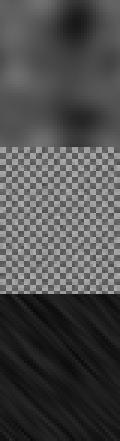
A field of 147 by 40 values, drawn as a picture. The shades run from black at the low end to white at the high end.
It is made of 3 by 1 panels. Panel 1,1: low, smooth. Panel 2,1: middling, checkered, strong in contrast. Panel 3,1: very low, slanting down to the right, faint in contrast.
